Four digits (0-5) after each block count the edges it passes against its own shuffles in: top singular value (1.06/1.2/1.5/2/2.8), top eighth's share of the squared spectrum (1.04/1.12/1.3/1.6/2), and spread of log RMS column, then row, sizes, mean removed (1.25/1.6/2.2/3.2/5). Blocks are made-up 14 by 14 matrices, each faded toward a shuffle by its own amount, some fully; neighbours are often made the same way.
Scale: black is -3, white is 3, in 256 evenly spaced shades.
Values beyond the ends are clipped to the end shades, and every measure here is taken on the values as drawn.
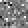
0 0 0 0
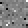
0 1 1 0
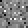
0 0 0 0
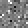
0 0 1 0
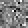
0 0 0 0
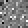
0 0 0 0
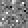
0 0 0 0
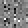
1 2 2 0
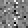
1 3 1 0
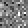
1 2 2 0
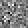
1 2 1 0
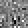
1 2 2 1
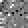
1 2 0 0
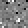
0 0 0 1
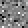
1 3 1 0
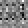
2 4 2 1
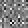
2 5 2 1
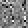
2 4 2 1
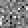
1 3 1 0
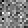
1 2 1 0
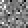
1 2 0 0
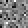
1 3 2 0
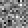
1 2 0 0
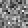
0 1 0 0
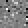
1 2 1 0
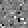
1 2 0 0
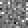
1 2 0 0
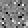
0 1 0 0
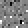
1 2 0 0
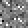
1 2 0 0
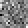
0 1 0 0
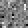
0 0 1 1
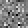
2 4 2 0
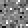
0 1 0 0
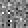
2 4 2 0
